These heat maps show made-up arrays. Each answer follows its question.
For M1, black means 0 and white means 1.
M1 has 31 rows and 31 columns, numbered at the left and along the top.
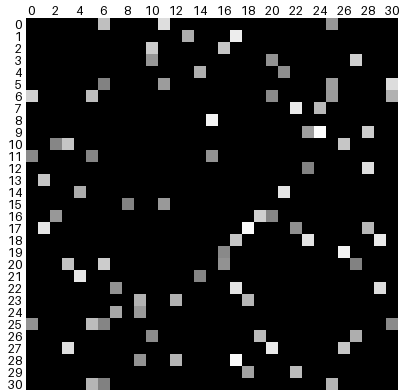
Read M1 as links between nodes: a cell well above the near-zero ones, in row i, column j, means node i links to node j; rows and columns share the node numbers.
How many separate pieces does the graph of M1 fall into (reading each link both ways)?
3
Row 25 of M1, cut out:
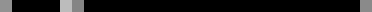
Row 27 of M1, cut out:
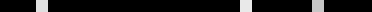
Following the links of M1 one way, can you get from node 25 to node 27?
yes
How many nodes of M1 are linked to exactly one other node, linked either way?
2
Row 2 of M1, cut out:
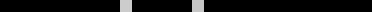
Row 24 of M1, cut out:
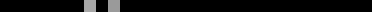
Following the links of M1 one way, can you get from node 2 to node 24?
no
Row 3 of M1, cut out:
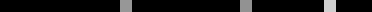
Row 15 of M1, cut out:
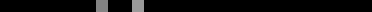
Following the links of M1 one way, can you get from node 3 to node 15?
yes
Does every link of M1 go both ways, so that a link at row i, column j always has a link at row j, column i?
yes
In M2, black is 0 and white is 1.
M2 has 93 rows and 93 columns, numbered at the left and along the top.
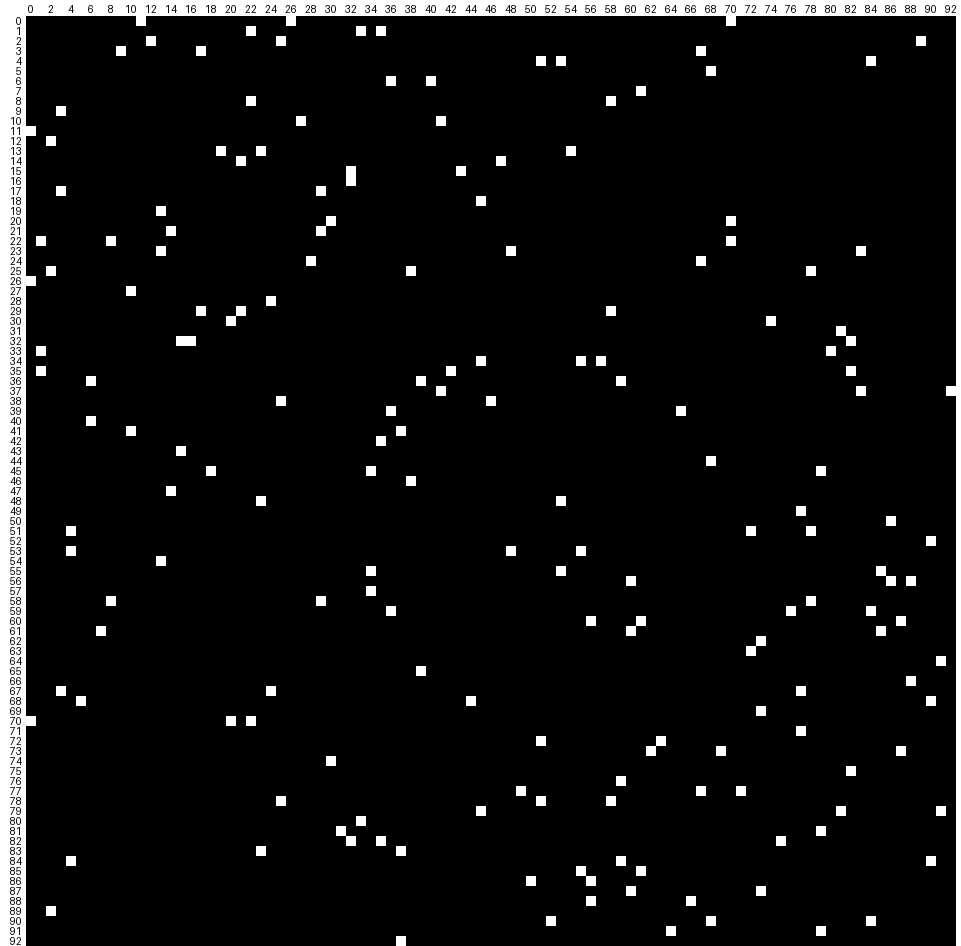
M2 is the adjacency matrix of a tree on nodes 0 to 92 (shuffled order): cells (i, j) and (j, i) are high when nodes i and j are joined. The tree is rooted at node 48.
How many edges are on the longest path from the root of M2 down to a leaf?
13
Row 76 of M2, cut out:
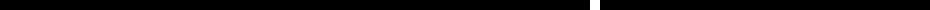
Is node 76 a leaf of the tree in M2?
yes
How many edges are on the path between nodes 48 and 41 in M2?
4
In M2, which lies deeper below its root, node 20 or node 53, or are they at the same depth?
node 20
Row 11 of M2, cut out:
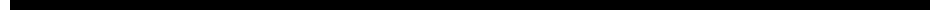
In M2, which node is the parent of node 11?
0
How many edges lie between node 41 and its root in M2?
4
